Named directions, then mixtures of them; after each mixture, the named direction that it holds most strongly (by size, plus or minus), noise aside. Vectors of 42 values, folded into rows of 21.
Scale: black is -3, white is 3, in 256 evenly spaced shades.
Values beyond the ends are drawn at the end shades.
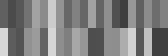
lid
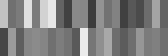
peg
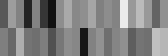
peg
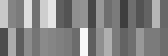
peg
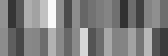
lid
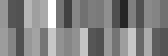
lid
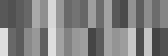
lid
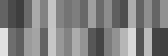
lid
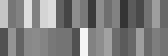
peg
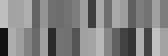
lid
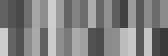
lid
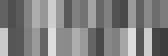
lid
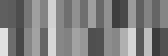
lid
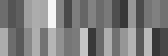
lid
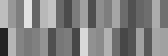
peg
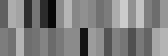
peg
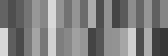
lid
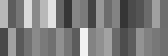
peg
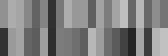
lid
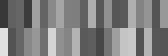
lid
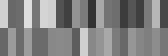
peg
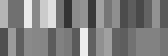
peg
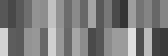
lid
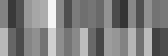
lid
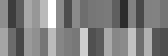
lid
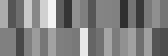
peg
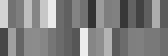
peg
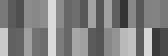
lid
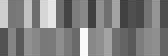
peg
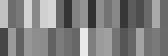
peg
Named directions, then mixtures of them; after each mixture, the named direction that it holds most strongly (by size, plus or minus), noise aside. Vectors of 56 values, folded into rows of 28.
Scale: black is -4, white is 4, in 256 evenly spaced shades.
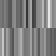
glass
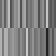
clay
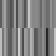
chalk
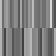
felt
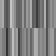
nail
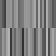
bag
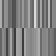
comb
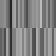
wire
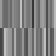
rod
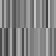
comb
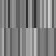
glass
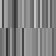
comb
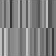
clay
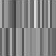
comb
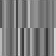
chalk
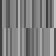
felt
